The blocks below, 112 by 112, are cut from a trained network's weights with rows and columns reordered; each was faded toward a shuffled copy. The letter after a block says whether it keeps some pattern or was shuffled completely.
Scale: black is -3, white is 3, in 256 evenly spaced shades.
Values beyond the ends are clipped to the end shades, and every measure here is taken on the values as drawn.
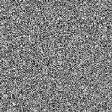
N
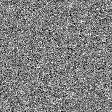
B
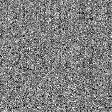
N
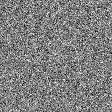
B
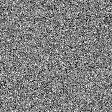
B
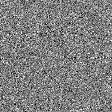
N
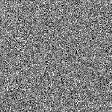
N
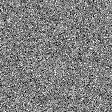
B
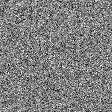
B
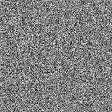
N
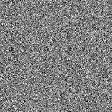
N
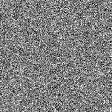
N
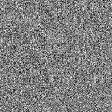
N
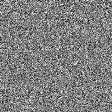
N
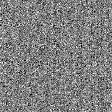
N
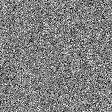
B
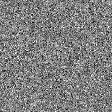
N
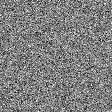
B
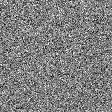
B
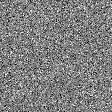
B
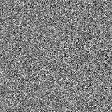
N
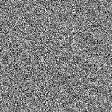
N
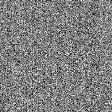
N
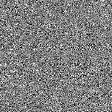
N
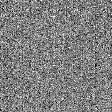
N
